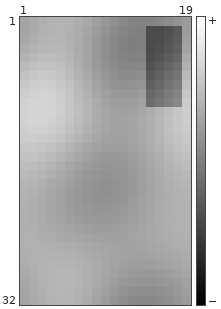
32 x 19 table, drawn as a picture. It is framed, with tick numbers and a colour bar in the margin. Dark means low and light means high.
Odd patch: lower, in the top right. Roughest part: top right. Calmest part: bottom left. Mirror symmetry: none.
